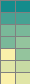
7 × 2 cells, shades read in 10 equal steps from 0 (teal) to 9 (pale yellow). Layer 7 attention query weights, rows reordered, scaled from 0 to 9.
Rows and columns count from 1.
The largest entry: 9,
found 2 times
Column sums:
36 31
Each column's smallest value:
0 0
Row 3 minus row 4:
0 -1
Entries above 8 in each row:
0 0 0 0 1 0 1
